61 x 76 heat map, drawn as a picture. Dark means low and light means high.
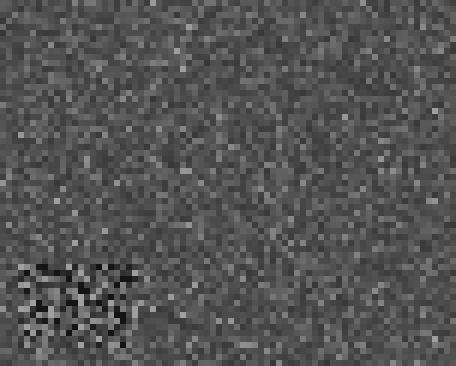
No row or column stands out. No regular stripes run through it. An odd patch, rougher than its surroundings, sits in the bottom left. The bottom left is the roughest part. The texture is fine-grained noise.
